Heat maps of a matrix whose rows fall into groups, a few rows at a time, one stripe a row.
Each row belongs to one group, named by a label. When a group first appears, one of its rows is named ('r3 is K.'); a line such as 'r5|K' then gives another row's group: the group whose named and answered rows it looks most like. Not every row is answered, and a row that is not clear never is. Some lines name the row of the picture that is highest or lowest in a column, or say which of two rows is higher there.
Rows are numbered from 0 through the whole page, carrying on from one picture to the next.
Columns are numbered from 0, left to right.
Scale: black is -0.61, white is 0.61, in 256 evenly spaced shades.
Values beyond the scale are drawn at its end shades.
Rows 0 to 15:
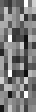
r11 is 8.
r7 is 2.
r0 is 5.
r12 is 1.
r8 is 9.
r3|8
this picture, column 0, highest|11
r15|2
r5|9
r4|9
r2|1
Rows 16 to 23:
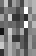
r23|2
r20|2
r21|9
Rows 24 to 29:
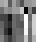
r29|5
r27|5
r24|8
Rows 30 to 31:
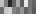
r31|1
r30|8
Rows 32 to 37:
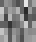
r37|8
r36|8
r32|5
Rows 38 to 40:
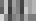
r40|8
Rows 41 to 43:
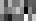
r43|5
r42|1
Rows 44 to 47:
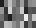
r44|2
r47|1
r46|5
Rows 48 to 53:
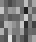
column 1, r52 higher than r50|No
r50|5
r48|5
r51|1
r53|9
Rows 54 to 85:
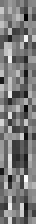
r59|5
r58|9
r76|9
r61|1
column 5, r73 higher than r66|Yes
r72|9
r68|5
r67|9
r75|9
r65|2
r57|8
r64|1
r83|2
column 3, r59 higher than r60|No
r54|2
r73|1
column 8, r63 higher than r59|No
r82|9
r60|1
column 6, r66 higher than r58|Yes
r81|2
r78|2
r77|9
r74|9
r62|9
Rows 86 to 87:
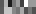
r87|1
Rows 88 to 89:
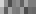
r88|8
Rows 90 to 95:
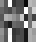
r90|9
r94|9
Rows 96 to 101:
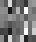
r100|5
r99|5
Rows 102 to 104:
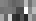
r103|5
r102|5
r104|9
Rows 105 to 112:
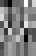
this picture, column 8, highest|105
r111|2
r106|8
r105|5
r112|2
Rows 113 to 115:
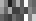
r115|5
